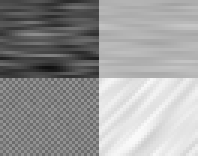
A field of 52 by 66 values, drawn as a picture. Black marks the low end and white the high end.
The table splits into 2 rows of 2 panels. Panel 1,1: low, streaked across. Panel 1,2: high, streaked across, faint in contrast. Panel 2,1: middling, checkered. Panel 2,2: very high, slanting up to the right, faint in contrast.
